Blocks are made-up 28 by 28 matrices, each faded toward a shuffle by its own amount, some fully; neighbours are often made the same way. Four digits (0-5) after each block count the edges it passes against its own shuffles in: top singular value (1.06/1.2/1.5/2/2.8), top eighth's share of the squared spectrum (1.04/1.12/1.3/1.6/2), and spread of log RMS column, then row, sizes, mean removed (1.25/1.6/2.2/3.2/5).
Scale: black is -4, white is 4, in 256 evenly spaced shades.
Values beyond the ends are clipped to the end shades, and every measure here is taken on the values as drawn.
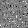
0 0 0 0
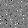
1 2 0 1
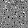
2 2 1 1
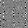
3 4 2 1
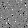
0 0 0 0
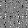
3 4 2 0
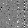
3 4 2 0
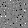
2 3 1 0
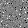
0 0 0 0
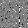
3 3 1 0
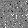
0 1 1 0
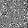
1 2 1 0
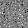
0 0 1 0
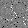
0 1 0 0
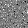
0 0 0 0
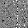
2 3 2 0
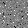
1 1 0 0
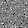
0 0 0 0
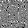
1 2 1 1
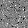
1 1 0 0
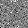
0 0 0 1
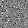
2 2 1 0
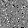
1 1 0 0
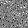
0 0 0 0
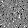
0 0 0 0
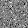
0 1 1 0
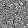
1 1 0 0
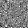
3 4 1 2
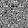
3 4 1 1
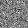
2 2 0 0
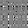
4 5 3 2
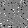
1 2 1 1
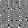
4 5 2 1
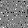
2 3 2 0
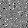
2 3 1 1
